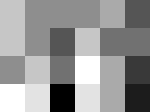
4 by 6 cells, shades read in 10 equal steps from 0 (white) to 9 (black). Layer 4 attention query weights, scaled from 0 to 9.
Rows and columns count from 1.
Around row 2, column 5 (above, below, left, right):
3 3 2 5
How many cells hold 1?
2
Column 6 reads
6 5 7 8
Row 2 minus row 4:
2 3 -3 1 2 -3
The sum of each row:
23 24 21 22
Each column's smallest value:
0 1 4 0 3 5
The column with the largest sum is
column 6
